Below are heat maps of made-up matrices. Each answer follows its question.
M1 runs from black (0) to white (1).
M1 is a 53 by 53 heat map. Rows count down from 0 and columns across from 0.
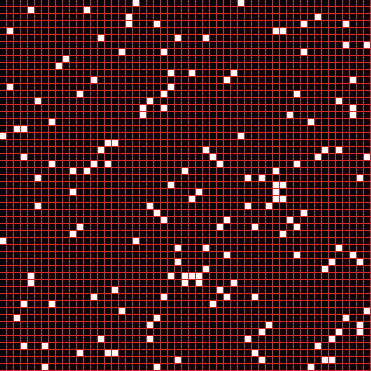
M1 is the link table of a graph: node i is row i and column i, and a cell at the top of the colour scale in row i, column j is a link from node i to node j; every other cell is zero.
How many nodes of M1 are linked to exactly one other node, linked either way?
2
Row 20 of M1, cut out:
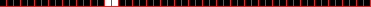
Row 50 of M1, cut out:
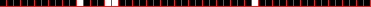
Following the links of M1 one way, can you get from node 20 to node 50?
yes
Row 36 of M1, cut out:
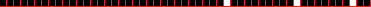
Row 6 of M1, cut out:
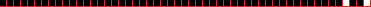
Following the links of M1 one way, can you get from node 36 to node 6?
yes
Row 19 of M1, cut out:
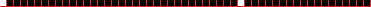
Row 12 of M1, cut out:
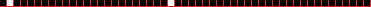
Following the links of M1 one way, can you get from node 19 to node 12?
no
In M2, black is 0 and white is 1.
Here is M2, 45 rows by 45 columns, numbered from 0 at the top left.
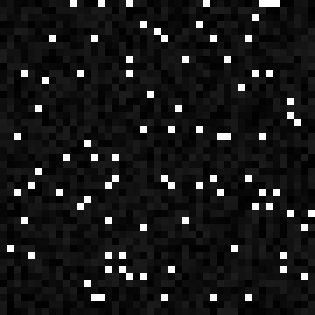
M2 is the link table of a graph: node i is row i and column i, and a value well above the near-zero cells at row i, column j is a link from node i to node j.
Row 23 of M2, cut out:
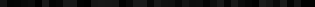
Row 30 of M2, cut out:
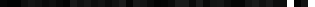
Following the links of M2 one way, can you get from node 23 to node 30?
no
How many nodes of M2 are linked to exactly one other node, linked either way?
8
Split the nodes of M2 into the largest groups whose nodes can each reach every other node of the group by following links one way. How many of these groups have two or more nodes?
0
